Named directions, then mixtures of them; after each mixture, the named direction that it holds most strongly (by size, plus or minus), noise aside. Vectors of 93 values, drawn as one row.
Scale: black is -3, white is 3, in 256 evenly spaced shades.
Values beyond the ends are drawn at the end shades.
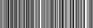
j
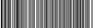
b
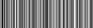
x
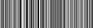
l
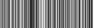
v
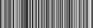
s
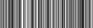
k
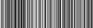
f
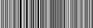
l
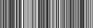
k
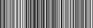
f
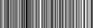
j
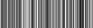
k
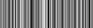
v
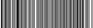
b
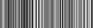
s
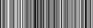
f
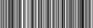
k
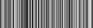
s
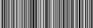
x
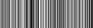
v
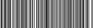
b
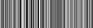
l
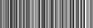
j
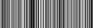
v
